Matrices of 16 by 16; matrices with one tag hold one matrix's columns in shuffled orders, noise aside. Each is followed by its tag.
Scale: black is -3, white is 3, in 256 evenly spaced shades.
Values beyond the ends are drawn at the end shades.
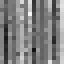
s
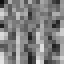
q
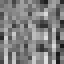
q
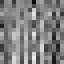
q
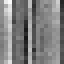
s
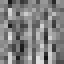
q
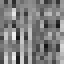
q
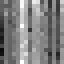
s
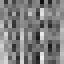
q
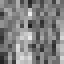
q
